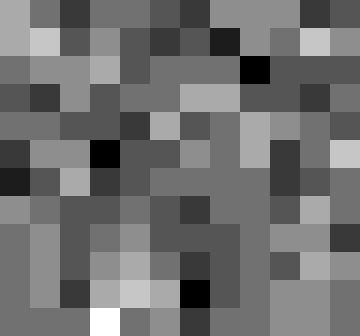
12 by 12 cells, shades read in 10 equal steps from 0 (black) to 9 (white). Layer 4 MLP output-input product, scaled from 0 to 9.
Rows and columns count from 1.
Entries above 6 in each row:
0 2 0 0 0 1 0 0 0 0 1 1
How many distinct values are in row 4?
5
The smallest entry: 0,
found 3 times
